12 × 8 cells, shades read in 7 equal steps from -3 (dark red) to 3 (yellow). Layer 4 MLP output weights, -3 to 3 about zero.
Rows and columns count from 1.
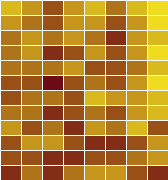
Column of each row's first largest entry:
8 8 8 8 8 8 5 8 7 2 8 5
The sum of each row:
10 5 3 2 1 -3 4 -1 0 -4 -7 -5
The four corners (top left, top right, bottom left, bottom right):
2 3 -2 -2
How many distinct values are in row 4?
5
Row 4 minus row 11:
1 2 0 1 2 0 1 2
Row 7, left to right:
-1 0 0 -1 2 1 1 2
